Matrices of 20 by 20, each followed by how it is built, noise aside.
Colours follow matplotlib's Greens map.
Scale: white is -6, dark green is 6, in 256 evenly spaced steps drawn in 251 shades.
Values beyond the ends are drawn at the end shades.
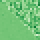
upper triangular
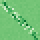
banded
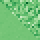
upper triangular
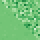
upper triangular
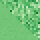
upper triangular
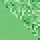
upper triangular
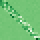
banded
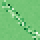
banded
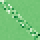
banded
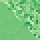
upper triangular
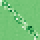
banded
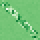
banded
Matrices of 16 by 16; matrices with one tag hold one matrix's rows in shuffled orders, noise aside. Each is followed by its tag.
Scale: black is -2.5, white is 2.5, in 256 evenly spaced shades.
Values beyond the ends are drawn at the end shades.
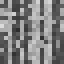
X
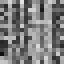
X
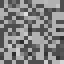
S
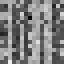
X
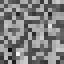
S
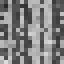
X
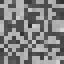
S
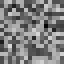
S
